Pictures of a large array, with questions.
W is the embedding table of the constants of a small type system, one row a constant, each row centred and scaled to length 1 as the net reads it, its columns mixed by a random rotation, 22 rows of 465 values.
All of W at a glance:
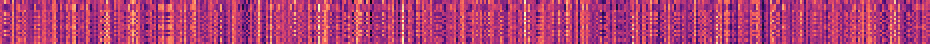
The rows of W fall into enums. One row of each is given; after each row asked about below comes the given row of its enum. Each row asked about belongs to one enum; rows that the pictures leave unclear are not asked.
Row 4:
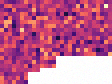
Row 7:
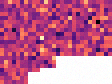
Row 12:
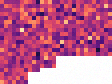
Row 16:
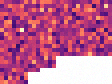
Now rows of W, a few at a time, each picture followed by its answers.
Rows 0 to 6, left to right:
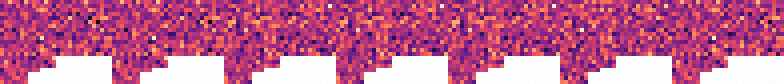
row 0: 7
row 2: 4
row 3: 4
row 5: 16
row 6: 7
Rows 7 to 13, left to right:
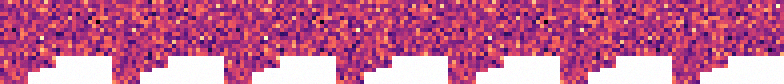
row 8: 12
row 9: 7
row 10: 16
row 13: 4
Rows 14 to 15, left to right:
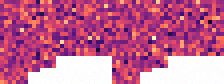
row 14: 12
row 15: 7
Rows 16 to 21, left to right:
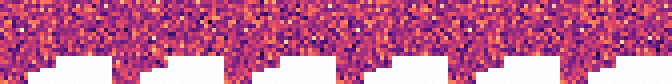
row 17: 7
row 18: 12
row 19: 16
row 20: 16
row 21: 12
